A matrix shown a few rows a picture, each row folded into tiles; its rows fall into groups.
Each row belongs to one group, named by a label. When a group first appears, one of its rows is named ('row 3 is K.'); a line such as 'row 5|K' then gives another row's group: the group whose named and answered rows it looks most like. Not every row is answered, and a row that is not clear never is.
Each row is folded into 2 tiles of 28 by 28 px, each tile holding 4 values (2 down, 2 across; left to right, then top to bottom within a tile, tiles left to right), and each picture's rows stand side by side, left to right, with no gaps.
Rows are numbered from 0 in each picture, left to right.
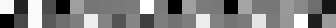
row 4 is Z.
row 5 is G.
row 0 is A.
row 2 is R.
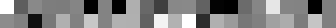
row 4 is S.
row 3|G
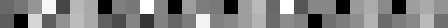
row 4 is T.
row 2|R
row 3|Z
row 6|T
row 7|T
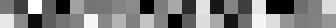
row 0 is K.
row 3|A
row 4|A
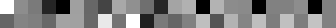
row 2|G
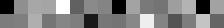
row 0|T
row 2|Z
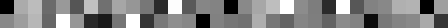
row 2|G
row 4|T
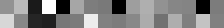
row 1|Z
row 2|T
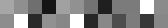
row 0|G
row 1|G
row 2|R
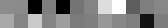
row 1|S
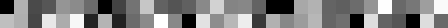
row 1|G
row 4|G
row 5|T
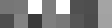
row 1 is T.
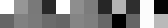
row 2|A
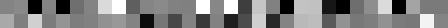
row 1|S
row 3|R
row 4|A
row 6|S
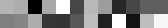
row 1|A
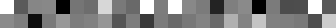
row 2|R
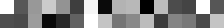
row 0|A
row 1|A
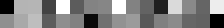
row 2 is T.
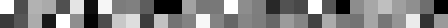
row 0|A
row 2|G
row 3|Z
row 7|G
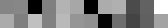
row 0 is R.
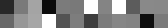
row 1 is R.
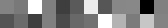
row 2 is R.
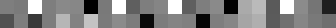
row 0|R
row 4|T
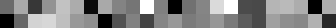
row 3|S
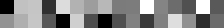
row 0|T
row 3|K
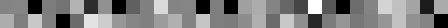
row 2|S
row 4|T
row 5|K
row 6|S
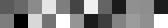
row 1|K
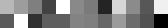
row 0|G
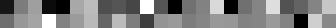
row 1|T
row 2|K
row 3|S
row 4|S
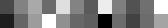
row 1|A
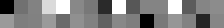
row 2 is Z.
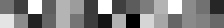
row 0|K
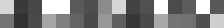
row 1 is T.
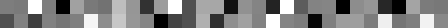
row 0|R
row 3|A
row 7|Z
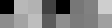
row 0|T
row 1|S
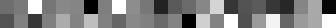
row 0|R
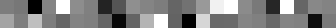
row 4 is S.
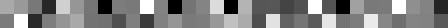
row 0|G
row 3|S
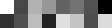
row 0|A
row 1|G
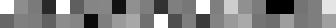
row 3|R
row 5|S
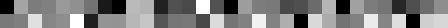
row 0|Z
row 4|Z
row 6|Z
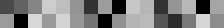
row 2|T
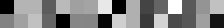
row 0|T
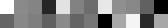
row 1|A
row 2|G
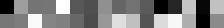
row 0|Z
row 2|G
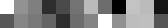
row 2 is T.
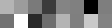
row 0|G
